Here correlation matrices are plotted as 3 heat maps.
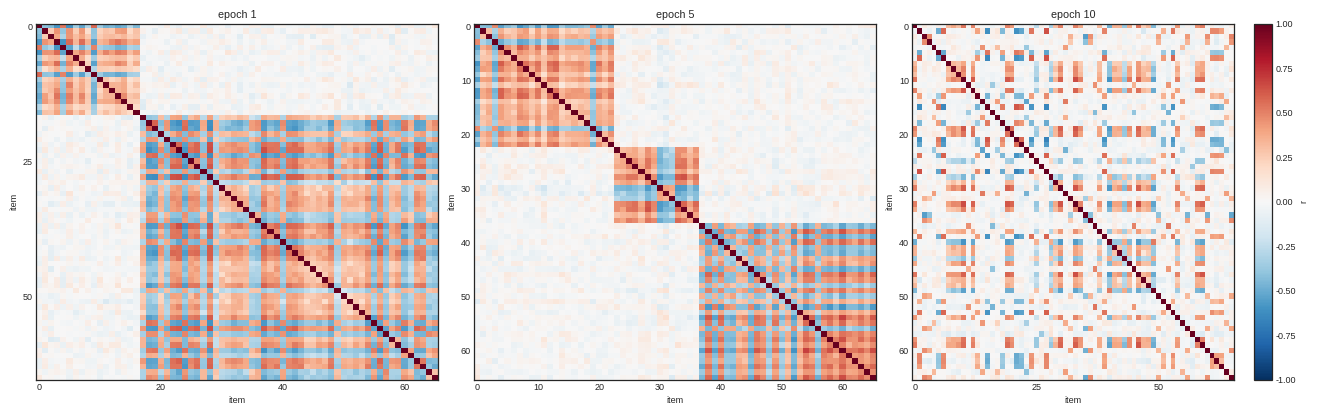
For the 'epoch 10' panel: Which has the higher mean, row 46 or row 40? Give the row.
46
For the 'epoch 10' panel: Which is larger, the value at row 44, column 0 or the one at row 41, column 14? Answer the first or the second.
the first
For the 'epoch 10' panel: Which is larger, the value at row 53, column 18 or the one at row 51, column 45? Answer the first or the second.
the second
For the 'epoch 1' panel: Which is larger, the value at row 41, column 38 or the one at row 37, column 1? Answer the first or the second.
the first
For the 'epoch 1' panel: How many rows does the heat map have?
66
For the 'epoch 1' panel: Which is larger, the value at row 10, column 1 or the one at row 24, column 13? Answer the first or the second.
the first
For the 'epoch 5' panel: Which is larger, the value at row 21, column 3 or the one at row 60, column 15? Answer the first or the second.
the second
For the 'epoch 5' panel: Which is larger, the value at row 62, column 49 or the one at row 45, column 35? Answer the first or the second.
the first
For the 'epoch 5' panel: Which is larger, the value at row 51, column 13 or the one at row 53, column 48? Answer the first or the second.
the first
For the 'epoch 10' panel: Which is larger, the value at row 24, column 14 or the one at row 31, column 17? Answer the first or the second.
the second
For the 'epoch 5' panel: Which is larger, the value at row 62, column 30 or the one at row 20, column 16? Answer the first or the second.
the second
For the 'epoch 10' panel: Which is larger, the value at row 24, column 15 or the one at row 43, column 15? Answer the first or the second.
the second
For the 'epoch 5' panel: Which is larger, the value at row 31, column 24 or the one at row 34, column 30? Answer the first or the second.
the first
